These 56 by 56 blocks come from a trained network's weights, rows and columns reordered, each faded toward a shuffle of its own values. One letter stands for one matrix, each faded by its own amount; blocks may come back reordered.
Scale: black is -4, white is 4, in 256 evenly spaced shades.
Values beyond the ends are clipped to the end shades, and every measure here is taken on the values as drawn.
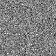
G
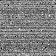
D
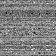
D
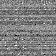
D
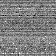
D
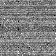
D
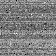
D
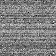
D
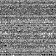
D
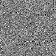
G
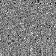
G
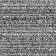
D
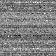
D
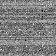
D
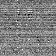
D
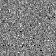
G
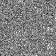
G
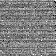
D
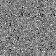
G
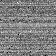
D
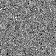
G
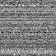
D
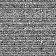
D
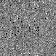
G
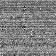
D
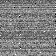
D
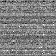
D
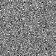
G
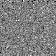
G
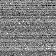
D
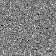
G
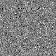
G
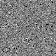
G
